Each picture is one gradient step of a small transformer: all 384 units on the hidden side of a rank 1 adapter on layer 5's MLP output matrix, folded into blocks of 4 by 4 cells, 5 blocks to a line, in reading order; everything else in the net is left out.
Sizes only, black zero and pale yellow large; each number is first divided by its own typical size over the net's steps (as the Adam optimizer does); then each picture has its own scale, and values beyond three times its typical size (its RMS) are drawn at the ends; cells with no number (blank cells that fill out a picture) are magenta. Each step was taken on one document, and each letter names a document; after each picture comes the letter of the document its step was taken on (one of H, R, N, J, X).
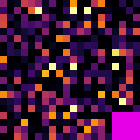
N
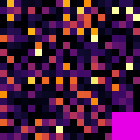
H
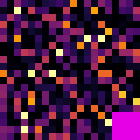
N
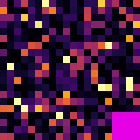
N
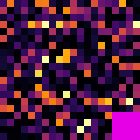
N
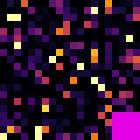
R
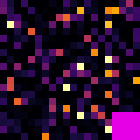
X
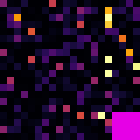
X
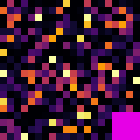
H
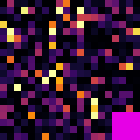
H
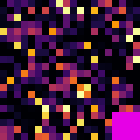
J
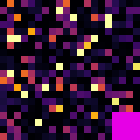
H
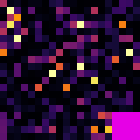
R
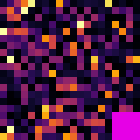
J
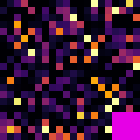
R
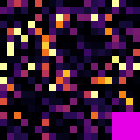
J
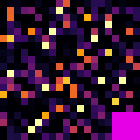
H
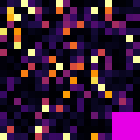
R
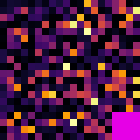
J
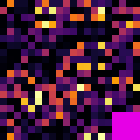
J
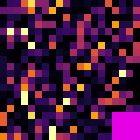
J
